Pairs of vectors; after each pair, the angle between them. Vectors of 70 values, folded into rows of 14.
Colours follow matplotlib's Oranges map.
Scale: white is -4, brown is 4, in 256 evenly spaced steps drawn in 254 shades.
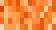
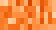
orthogonal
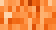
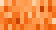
orthogonal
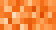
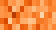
nearly opposite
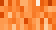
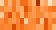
nearly opposite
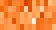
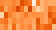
partly aligned
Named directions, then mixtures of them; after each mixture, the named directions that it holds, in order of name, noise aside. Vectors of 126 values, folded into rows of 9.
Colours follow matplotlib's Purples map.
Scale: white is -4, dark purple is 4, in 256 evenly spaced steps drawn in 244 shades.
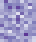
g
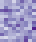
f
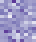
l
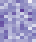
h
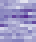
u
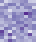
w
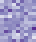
f, l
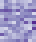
f, g, u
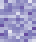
f, g, h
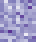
g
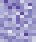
g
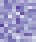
g, l, w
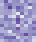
g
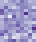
f, l, w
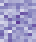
g, h, w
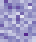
g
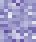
l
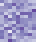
g, w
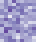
g, l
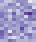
h, w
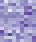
g, l, w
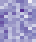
h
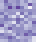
g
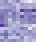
h, u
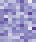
f, h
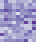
f, g, u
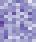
h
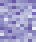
f, u, w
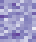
f, l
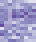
h, u, w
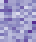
f, g, w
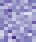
w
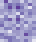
g
